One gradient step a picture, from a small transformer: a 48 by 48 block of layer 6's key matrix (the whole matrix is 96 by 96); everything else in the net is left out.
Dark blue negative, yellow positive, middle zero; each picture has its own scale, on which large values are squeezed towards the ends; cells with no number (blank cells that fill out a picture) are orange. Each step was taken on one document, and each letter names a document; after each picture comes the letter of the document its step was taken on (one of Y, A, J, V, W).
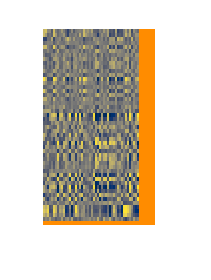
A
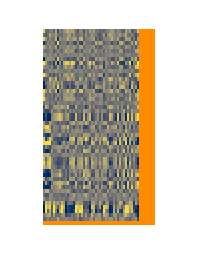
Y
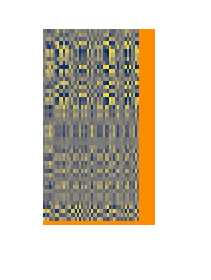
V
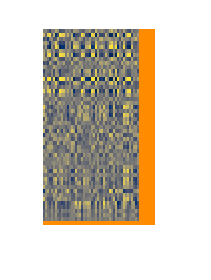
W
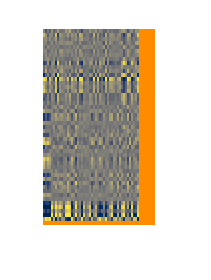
Y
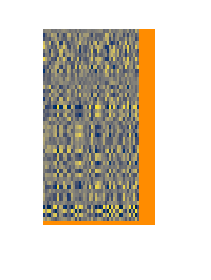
V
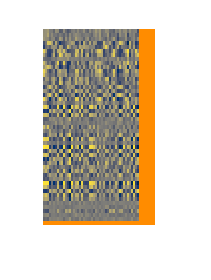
V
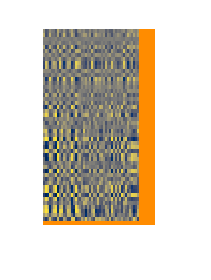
A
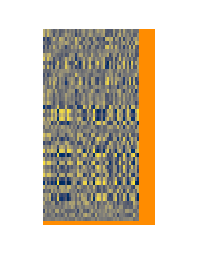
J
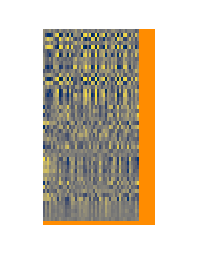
W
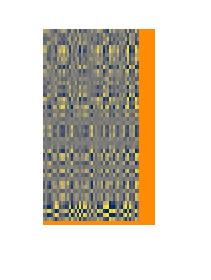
V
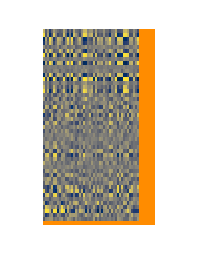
A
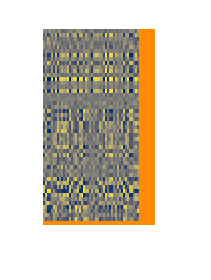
A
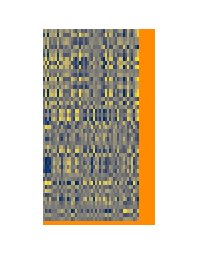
J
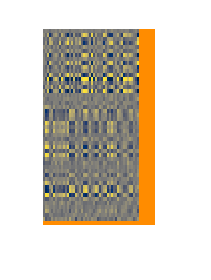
A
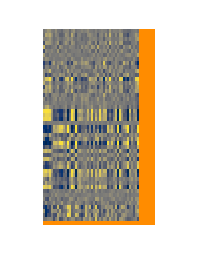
Y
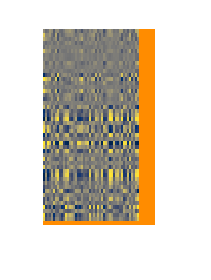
Y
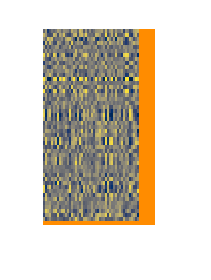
A
